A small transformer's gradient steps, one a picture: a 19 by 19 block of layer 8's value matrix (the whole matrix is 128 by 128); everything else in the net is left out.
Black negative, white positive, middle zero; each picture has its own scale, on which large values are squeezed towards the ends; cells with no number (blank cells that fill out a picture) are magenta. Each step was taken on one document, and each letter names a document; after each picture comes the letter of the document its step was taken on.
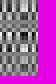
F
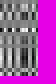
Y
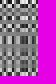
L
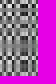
L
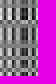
Y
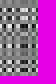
L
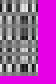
F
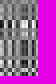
Y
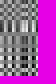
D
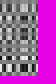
F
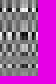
F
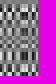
Y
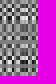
L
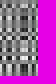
F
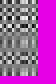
L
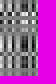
D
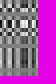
Y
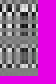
Y
